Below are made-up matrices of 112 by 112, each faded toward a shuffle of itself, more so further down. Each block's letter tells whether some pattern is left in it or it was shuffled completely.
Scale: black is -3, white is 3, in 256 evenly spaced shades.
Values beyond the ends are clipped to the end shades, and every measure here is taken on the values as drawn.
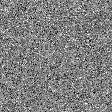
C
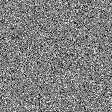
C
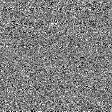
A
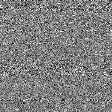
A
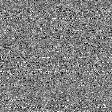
A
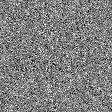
C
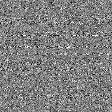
A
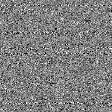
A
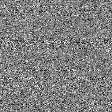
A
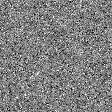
C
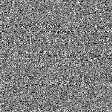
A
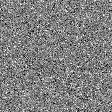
C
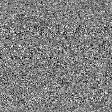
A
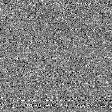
A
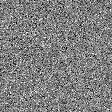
C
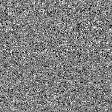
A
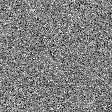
C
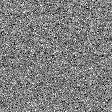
C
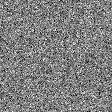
C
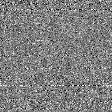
A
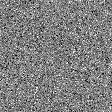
C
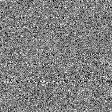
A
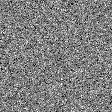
C
